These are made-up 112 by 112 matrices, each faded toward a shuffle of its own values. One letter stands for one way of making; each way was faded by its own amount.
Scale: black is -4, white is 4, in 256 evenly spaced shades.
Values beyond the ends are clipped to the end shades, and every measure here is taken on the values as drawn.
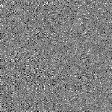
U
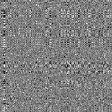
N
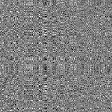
N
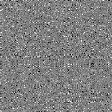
U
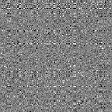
N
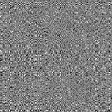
N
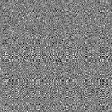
N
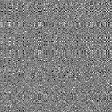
N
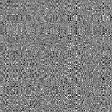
N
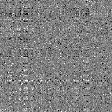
U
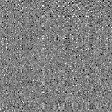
U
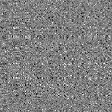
U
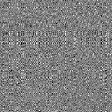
N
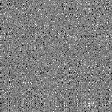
U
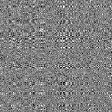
N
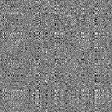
N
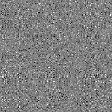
U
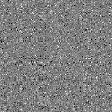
U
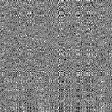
N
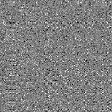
U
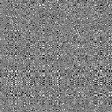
N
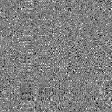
U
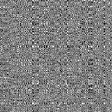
N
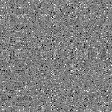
U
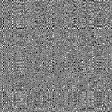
N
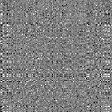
N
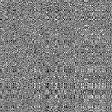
N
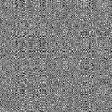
N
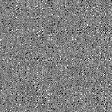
U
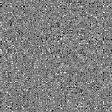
U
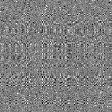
N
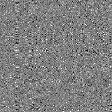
U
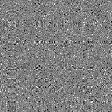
U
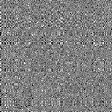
N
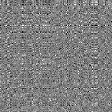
N
